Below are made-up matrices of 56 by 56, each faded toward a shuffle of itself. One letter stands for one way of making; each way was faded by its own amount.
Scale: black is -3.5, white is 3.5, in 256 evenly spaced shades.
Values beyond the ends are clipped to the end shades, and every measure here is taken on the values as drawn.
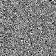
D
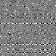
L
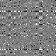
L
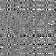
L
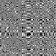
L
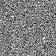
D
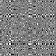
L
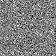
D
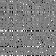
L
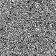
D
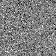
D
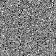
D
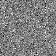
D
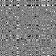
L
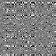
L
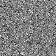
D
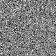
D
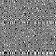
L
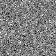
D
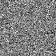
D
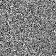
D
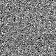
D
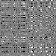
L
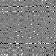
L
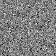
D
